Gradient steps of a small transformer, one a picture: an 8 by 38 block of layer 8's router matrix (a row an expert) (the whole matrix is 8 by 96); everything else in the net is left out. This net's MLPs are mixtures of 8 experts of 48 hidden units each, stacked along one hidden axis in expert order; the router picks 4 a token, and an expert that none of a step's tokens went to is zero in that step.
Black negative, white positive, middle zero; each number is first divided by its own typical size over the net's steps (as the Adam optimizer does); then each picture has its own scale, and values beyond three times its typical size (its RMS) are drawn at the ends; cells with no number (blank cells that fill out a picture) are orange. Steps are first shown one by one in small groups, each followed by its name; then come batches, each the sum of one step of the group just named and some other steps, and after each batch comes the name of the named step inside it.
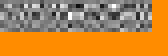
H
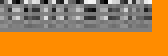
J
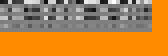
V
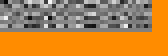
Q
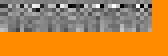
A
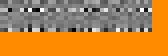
V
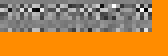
A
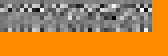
H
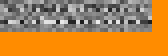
Q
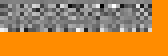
A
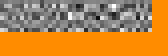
H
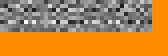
J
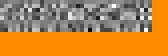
H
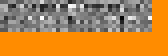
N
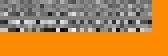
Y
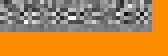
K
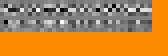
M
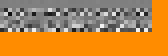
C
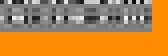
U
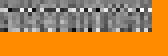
M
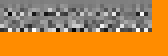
C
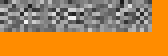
K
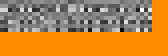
N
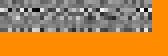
U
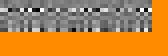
K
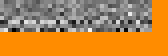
Y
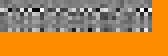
K
